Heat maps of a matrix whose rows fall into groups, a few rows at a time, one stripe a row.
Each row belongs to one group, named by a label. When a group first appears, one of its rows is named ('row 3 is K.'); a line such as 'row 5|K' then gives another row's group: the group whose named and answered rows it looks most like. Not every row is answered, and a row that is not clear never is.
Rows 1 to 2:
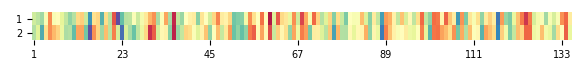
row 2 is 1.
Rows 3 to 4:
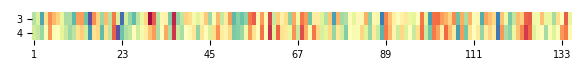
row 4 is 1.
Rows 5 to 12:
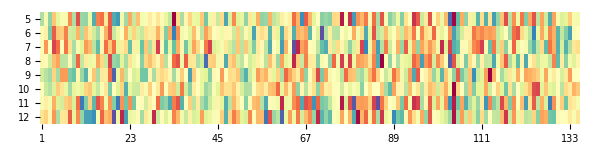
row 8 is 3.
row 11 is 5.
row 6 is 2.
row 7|2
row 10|1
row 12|5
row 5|5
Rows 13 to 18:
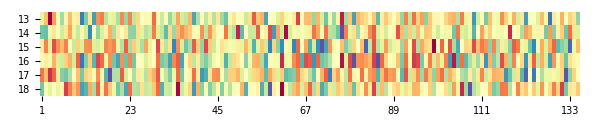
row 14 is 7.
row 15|2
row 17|3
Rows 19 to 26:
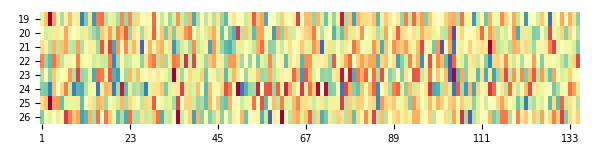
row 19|5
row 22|3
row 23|5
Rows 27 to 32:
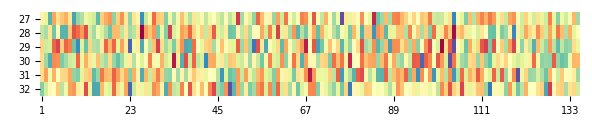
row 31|2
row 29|2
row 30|3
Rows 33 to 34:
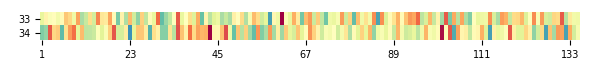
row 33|5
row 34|7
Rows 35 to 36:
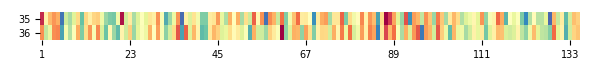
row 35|3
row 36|3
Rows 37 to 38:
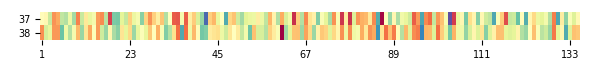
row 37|3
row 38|3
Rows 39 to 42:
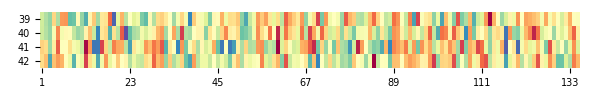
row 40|1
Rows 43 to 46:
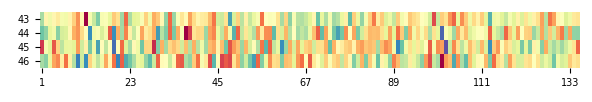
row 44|7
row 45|3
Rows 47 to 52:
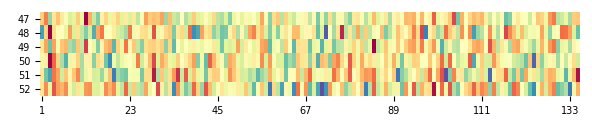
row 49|2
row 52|2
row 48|5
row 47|2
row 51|3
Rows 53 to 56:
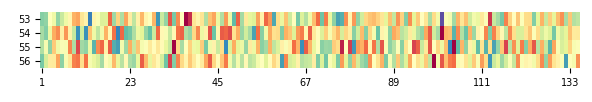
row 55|5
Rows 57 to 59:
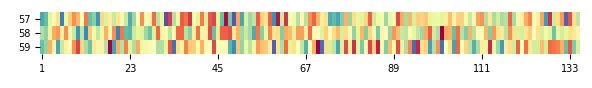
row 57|7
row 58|1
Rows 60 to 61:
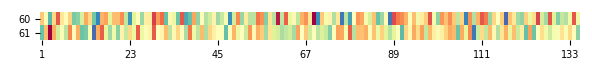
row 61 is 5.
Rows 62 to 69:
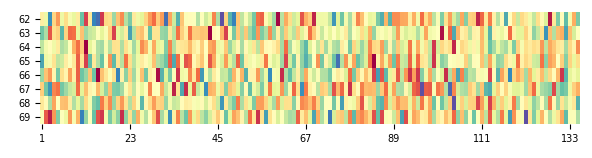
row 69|5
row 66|5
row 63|7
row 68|2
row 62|2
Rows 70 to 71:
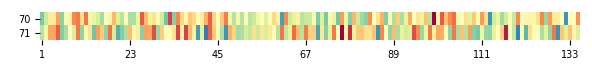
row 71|3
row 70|7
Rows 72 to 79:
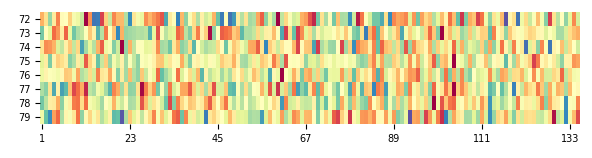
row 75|1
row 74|5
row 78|7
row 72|2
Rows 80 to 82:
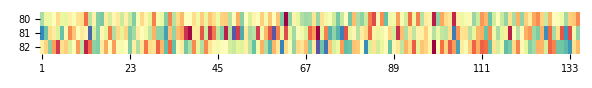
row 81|7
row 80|7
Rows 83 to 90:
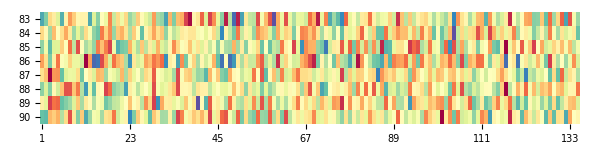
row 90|7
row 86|2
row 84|2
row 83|7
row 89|3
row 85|5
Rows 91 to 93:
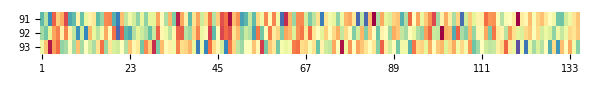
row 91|1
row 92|1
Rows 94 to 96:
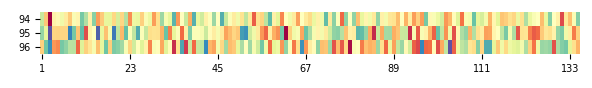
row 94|5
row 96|3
